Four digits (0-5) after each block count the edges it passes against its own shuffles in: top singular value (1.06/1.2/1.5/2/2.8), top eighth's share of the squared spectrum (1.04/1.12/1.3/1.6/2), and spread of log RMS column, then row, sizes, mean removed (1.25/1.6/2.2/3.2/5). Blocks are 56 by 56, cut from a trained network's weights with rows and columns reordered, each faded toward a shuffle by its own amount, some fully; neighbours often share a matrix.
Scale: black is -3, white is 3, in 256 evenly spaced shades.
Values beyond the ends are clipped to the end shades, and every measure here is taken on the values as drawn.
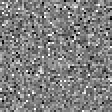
0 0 0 0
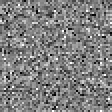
1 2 1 1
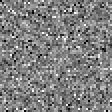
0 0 0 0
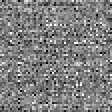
2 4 3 2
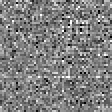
2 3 2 1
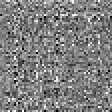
2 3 3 2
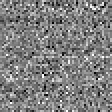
2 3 2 1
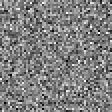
2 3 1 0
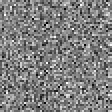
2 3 1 0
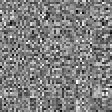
3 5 2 1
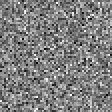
2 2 0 0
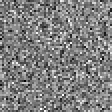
1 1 0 0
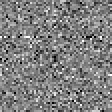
3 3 1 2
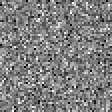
0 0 0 0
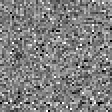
2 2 0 1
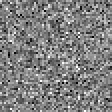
2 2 1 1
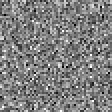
3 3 1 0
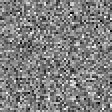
3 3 1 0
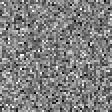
0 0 0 0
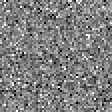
0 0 0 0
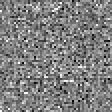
1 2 1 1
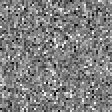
1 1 0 0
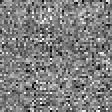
2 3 2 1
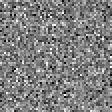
1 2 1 0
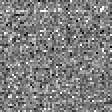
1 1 0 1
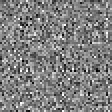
3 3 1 1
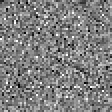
1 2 0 0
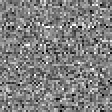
3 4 0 2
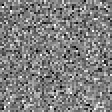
1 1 0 0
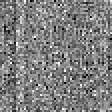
2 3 2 2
